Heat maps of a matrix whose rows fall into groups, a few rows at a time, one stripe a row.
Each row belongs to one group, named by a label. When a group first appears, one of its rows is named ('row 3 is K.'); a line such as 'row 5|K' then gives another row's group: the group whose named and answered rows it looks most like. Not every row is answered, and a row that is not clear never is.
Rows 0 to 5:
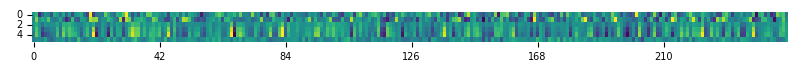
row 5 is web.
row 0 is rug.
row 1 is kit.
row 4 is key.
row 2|key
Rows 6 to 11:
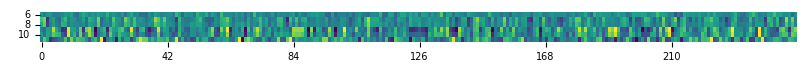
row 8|rug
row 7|rug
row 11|key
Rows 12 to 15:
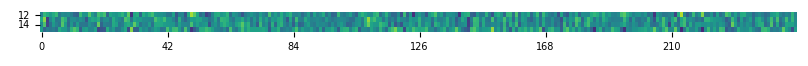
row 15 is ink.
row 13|rug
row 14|rug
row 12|kit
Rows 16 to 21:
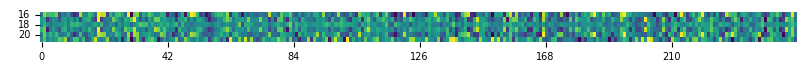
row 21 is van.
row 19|rug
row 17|rug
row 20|kit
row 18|key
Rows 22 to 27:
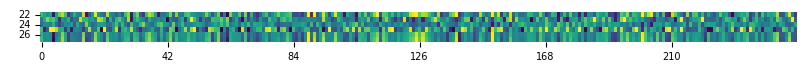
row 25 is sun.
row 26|van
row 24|web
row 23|kit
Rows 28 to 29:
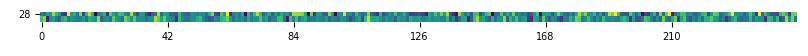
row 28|web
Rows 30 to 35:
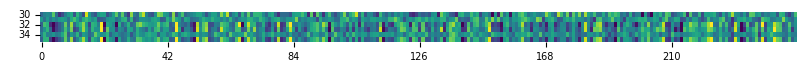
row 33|key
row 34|van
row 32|key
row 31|ink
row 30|web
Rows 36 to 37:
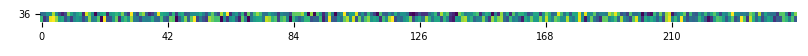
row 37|sun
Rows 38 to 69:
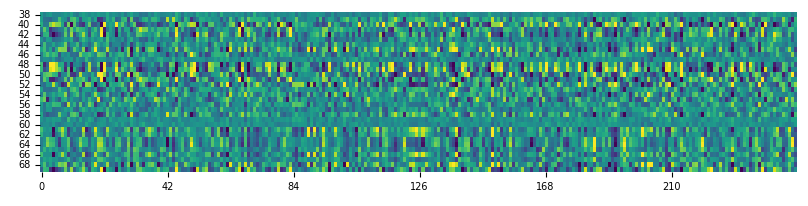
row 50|kit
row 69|key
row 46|kit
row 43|key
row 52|web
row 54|van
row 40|sun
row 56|web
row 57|key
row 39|ink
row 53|ink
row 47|web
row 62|van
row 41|key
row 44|van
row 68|van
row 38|key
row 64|kit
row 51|key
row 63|kit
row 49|sun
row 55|rug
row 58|ink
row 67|kit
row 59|web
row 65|kit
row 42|key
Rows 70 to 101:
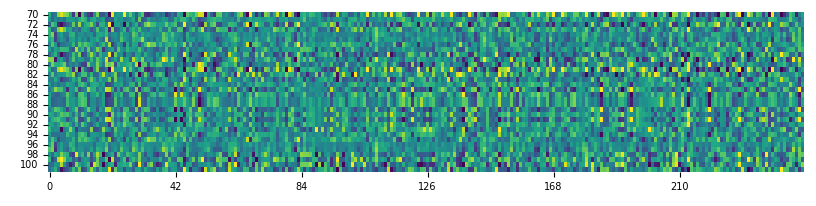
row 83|key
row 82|van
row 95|key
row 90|sun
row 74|rug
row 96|rug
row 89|kit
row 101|key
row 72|key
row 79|rug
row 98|web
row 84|ink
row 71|ink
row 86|ink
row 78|key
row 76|key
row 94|ink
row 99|sun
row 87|ink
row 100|web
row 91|kit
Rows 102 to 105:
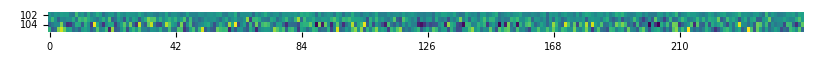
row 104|web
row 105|sun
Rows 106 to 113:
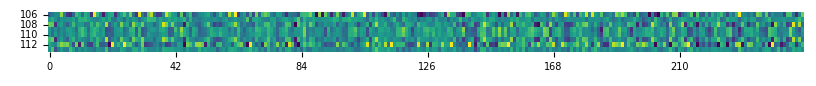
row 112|sun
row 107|key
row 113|rug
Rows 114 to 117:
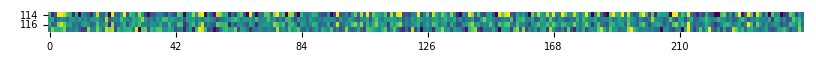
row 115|rug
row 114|sun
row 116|sun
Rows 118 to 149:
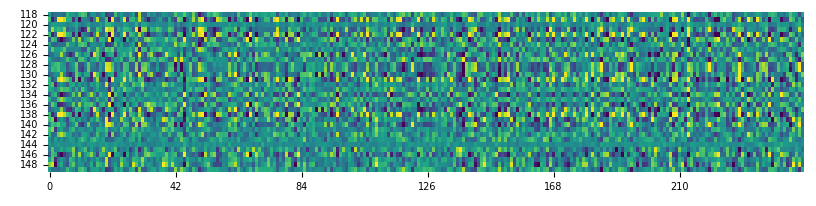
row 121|kit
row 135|sun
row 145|van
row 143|ink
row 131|sun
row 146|key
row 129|kit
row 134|key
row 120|kit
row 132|rug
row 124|ink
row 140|kit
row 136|key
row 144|key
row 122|sun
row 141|rug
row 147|rug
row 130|web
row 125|kit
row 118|ink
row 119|sun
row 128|kit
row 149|ink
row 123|key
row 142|sun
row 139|rug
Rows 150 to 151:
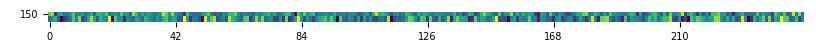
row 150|rug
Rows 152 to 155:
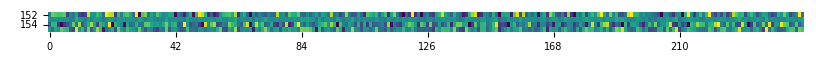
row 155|web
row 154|key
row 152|kit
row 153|web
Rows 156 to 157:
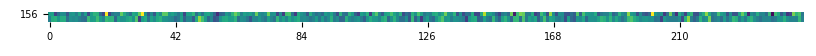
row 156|rug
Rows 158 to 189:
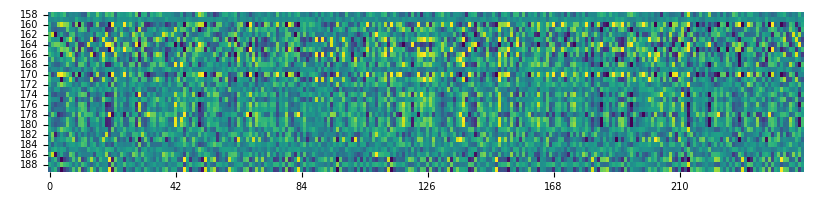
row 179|ink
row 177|ink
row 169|web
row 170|sun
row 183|van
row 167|van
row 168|ink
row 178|key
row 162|rug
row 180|ink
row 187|key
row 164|kit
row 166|van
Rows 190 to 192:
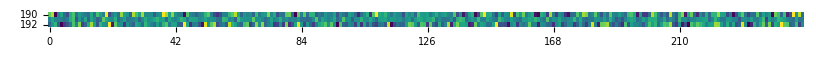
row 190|rug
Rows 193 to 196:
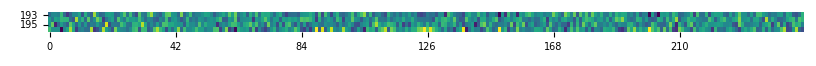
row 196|van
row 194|web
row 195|rug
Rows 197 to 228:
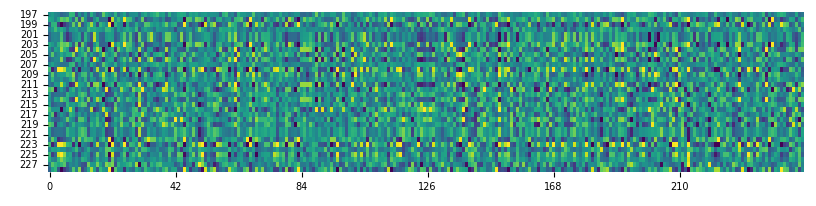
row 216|van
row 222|key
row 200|kit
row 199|key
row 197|van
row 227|kit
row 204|web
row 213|ink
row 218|ink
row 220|ink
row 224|kit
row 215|ink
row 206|web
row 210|van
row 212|rug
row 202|web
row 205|van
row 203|sun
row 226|sun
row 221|ink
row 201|web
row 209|van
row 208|sun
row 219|rug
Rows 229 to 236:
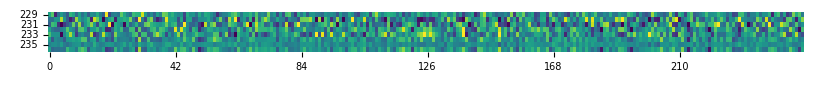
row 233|van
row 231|key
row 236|ink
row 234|ink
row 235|web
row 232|ink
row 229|rug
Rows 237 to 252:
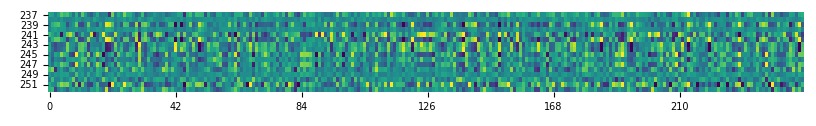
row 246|ink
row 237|sun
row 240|kit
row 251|sun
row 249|web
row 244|ink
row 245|web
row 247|web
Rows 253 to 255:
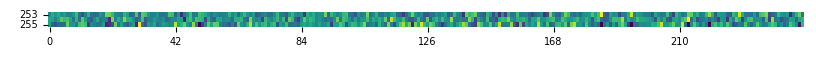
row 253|kit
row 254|sun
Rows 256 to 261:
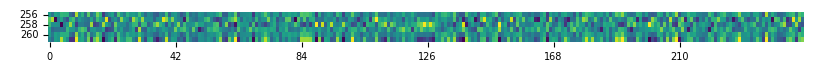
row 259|ink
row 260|web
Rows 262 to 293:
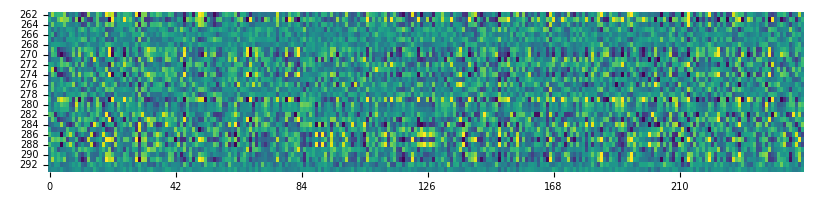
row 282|rug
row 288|van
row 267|ink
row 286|van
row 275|web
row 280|web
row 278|ink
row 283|key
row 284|web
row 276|van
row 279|sun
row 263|sun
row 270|key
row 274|key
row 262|kit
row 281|web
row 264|kit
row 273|rug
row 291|kit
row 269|key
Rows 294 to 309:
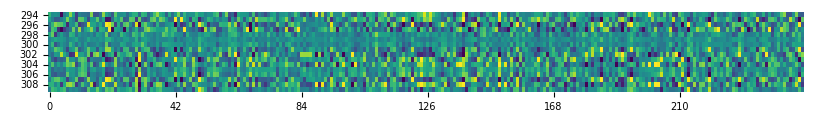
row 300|rug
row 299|kit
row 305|ink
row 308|van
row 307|kit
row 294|van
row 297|key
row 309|kit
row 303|ink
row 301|kit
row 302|web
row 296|kit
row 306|ink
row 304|van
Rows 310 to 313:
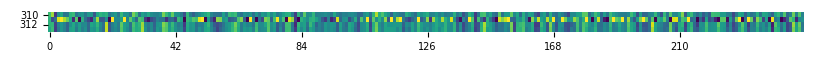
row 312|rug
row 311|sun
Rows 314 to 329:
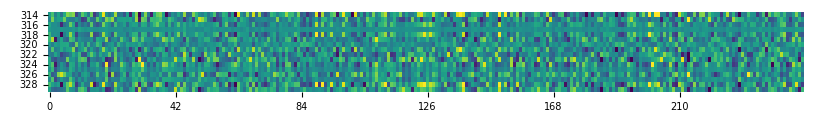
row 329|ink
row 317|key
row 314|van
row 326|sun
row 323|ink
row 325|rug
